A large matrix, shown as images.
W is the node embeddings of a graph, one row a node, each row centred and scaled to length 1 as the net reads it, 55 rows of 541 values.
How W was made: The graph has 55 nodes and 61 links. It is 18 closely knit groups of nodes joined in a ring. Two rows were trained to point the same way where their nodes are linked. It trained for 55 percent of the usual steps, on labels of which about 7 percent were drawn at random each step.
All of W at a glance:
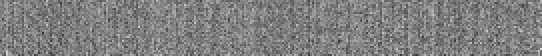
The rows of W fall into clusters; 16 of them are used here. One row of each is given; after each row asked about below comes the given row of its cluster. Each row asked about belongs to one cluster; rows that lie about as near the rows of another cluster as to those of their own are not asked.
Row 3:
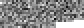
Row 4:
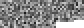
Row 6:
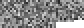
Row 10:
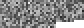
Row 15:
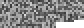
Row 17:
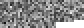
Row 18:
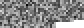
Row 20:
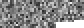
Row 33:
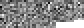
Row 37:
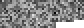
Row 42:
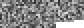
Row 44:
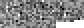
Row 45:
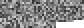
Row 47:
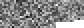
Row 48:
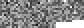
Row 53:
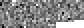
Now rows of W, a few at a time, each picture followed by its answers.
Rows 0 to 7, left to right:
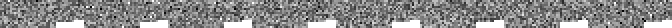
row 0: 48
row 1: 45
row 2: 20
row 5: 44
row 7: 44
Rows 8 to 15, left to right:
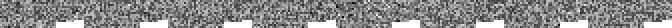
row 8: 33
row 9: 15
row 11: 15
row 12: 17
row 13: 10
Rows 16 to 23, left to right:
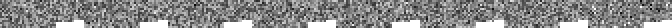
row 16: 37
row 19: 20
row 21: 33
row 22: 47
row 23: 4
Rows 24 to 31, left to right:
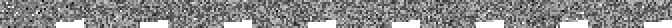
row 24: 53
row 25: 37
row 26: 47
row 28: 48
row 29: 42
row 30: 42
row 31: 45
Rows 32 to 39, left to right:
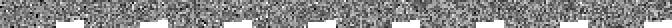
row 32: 4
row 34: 17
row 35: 45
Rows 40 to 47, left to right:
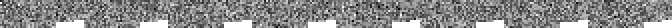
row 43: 3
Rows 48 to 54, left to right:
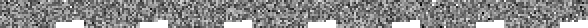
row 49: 18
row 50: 53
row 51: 6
